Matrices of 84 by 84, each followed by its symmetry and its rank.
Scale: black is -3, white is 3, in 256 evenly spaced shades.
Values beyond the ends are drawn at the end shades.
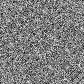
symmetric, full rank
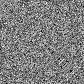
symmetric, full rank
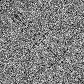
symmetric, full rank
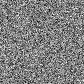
neither, full rank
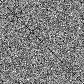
symmetric, full rank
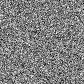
neither, full rank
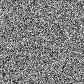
neither, full rank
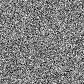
neither, full rank
